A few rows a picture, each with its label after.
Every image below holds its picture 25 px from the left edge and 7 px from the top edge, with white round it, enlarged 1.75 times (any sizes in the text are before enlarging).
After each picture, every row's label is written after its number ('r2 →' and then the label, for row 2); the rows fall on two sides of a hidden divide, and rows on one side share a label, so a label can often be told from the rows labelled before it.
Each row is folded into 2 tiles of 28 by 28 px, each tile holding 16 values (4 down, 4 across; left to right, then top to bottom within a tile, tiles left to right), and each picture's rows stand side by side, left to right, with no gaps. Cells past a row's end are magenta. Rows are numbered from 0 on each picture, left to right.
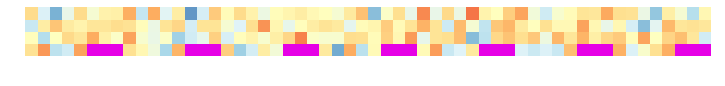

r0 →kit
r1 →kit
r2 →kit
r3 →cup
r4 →kit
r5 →kit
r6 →kit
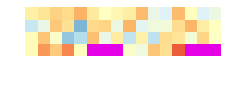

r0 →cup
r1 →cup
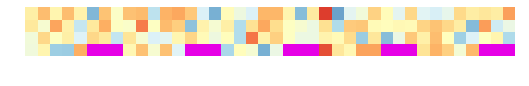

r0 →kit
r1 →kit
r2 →kit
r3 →kit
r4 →cup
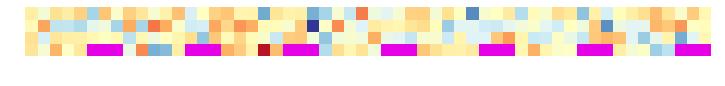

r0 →cup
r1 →kit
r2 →cup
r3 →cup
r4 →cup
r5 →cup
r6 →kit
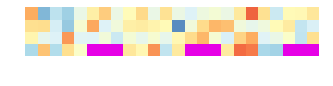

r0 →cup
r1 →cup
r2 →cup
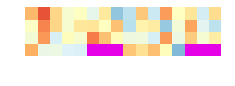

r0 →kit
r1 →cup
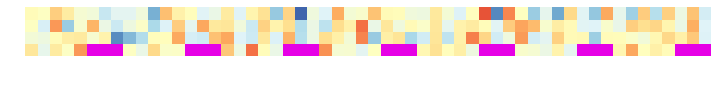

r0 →cup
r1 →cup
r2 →cup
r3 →kit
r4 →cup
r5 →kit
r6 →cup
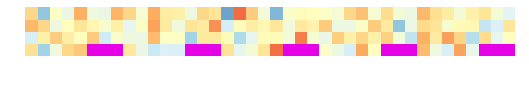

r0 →kit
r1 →kit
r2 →cup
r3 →cup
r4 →kit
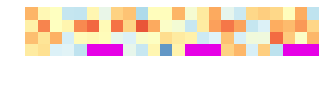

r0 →kit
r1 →kit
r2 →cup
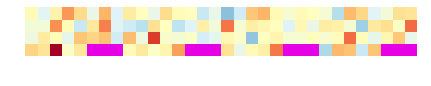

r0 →cup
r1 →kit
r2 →cup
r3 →cup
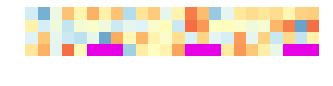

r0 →cup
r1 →cup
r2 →cup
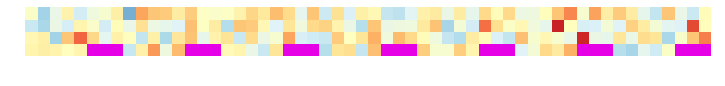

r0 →cup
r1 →cup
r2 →kit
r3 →cup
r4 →cup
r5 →kit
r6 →kit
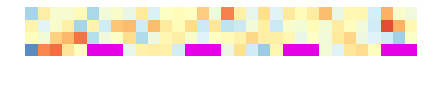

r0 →cup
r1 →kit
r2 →kit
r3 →cup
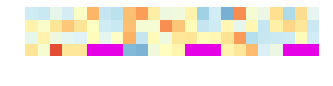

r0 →cup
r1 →kit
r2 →cup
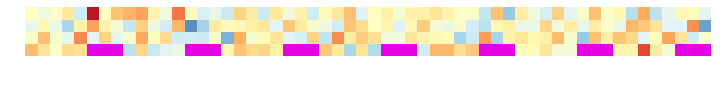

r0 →cup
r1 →kit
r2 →cup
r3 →kit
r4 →cup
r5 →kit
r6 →cup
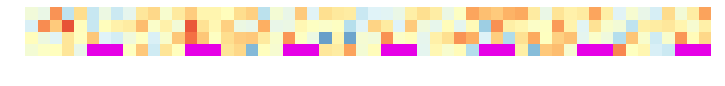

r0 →kit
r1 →cup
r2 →kit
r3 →cup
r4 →kit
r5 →kit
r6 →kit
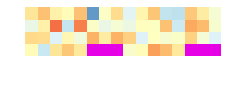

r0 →kit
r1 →cup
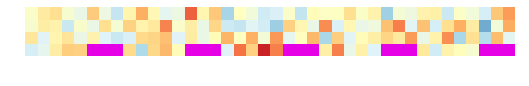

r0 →cup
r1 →kit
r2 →cup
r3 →cup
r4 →kit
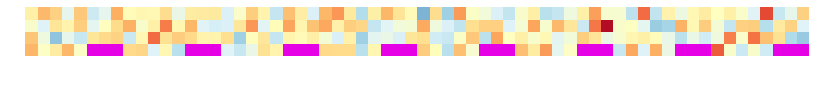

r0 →kit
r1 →kit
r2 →cup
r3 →kit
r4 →cup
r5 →kit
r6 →cup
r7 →kit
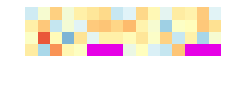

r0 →cup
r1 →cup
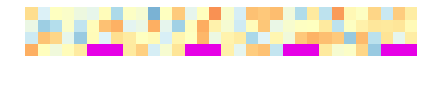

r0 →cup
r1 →kit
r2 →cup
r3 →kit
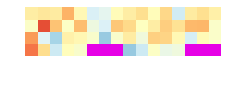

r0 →kit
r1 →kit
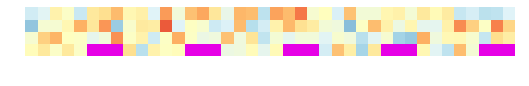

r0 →cup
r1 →kit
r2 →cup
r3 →cup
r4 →kit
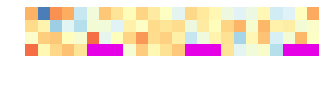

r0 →cup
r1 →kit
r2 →kit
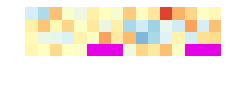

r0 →cup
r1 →cup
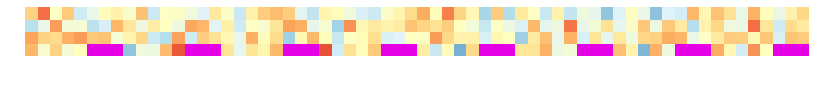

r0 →kit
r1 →cup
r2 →cup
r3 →kit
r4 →kit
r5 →cup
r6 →kit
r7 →kit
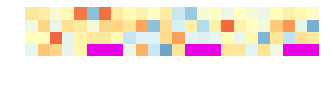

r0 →kit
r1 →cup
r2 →cup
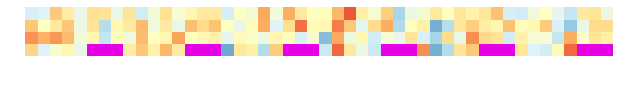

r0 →kit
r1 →cup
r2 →cup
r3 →cup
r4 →kit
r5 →cup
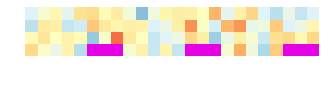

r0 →cup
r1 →cup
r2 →cup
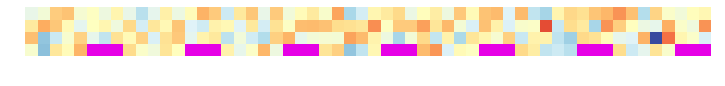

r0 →cup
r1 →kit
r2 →cup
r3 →kit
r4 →cup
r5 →kit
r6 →kit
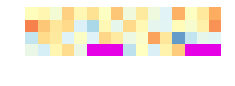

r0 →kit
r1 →kit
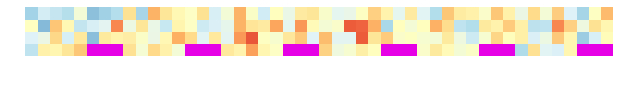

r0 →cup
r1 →cup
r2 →kit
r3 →kit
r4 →cup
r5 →kit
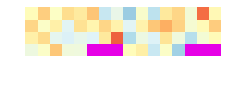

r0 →cup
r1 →kit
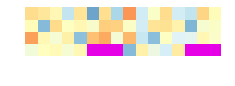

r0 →kit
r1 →kit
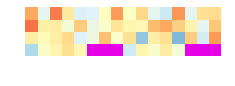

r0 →kit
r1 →kit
